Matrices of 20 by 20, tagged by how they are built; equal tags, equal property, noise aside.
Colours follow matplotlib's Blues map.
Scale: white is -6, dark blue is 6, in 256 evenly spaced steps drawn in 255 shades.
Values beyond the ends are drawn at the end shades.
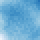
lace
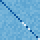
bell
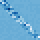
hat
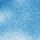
lace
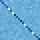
bell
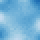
lace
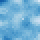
lace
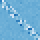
hat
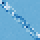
hat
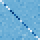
bell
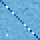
bell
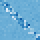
hat
